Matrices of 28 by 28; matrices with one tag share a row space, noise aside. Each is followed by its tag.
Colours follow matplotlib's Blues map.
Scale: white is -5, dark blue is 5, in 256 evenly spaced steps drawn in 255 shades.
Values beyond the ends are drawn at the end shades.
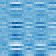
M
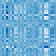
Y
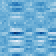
M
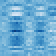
M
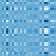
Y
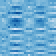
M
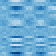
M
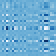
Y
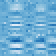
M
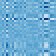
Y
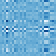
Y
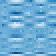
M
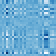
Y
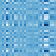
Y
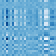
Y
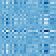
Y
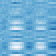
M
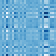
Y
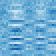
M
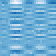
M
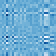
Y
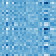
Y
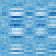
M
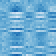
M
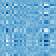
Y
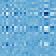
Y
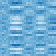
M
